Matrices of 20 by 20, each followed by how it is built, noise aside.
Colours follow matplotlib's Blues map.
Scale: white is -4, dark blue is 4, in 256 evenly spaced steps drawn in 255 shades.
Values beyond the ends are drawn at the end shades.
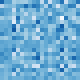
low rank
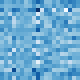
low rank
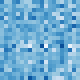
low rank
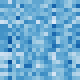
low rank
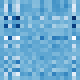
low rank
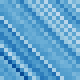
Toeplitz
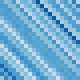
Toeplitz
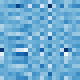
low rank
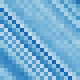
Toeplitz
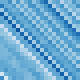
Toeplitz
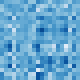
low rank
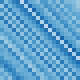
Toeplitz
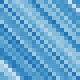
Toeplitz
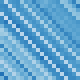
Toeplitz
